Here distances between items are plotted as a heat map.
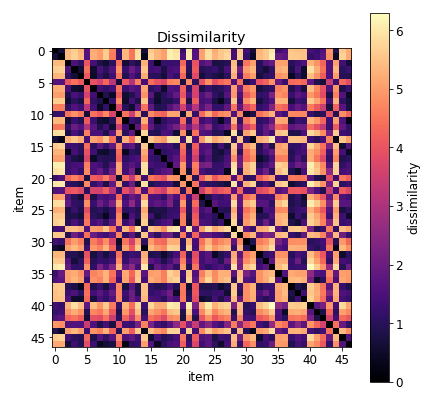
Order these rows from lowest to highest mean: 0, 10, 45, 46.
46, 45, 10, 0
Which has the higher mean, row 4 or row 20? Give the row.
20
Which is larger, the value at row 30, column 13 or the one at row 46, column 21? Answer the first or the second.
the first
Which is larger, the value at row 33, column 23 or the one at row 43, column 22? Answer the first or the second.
the second
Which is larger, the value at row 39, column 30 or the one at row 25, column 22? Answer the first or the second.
the first
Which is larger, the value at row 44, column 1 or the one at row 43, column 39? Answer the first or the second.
the second
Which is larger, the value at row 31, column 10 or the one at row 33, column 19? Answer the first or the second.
the second
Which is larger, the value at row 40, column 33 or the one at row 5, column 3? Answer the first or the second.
the first
